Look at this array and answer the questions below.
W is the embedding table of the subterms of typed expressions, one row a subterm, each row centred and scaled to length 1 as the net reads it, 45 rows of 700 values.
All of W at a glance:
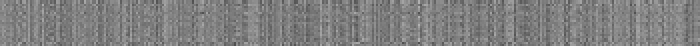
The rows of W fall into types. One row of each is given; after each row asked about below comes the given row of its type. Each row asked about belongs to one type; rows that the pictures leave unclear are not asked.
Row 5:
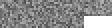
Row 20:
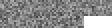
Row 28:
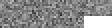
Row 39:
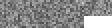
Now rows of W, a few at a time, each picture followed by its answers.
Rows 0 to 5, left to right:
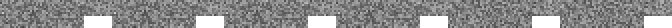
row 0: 28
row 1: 28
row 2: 28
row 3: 28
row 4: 5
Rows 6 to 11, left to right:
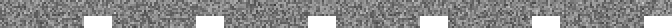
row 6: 20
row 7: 28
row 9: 20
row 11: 39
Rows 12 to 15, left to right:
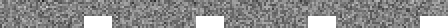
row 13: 20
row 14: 5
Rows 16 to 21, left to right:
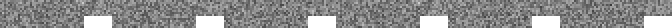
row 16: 39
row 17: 28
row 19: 39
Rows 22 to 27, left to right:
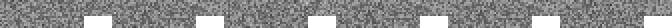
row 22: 39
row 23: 28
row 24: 39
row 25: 28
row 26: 28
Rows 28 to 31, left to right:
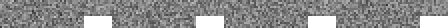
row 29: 20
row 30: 5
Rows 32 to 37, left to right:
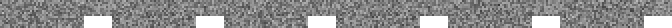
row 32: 28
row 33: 20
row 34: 20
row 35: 20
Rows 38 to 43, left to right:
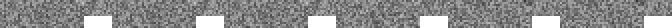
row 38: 39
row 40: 39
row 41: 20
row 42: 5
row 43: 5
